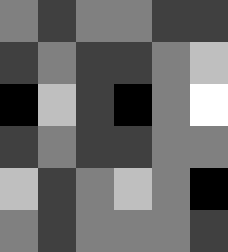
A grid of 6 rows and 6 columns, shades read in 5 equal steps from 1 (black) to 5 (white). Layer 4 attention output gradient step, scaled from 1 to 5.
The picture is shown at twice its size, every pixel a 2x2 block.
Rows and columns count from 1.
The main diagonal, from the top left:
3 3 2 2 3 2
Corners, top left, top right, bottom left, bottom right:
3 2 3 2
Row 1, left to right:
3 2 3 3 2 2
